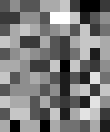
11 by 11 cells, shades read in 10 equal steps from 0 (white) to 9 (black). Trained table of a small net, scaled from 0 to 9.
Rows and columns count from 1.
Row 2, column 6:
0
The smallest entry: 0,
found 2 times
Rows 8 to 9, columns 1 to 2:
6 4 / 2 3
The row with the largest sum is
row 1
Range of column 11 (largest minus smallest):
6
